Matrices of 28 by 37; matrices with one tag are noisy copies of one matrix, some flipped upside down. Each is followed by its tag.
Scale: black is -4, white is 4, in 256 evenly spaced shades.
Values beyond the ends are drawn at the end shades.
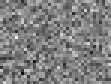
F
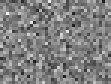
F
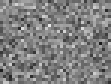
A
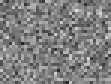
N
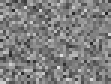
F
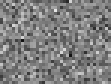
N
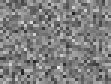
F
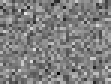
F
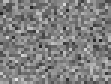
A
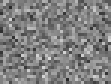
A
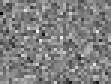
A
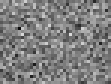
A
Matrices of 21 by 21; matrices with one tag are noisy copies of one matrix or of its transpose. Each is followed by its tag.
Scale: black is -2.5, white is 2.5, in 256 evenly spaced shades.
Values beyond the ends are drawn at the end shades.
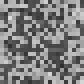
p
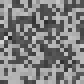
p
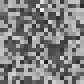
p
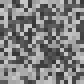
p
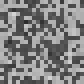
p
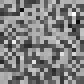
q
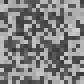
p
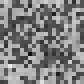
p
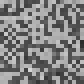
q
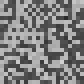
q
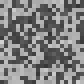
p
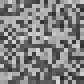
q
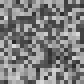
p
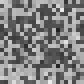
p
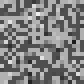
q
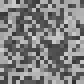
p
